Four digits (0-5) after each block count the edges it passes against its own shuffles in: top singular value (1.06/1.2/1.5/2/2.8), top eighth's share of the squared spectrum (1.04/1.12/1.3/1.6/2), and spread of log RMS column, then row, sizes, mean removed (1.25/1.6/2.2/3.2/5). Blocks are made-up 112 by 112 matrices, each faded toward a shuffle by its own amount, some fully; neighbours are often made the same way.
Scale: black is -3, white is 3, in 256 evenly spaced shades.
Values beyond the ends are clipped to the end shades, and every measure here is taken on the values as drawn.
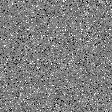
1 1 0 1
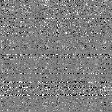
3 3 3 4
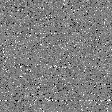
2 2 0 2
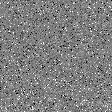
0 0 0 0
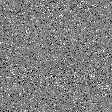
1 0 0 1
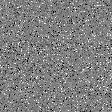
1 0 0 1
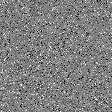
0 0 0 0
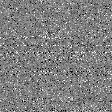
2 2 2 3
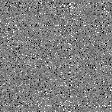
2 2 2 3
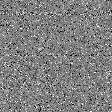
2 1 0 2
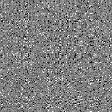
4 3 2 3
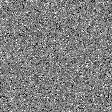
0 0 0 1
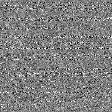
1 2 0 4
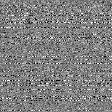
2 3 0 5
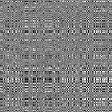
5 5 4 4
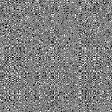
5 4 3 3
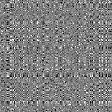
5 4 4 3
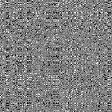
5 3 3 3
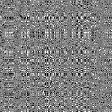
5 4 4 3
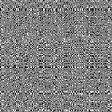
5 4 3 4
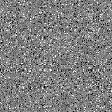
4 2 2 1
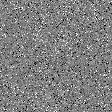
3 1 0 0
